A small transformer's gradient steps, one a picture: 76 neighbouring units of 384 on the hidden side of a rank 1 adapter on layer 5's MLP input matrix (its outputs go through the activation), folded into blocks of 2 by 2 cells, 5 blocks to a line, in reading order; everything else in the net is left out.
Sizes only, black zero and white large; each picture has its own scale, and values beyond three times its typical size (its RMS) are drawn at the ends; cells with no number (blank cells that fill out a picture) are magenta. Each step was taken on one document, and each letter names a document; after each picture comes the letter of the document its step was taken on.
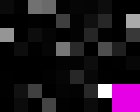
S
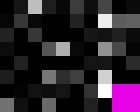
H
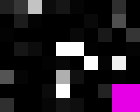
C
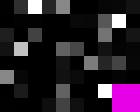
C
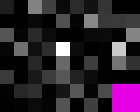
S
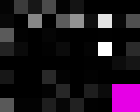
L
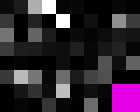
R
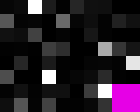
H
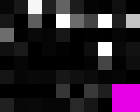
L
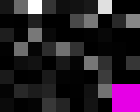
S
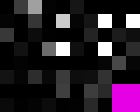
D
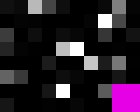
C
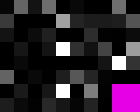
D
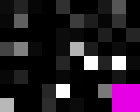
C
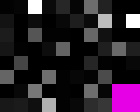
H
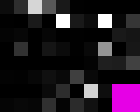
L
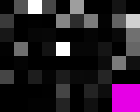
D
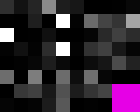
R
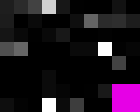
L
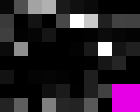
L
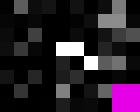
C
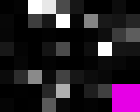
R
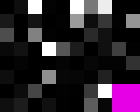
H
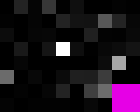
D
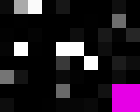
C
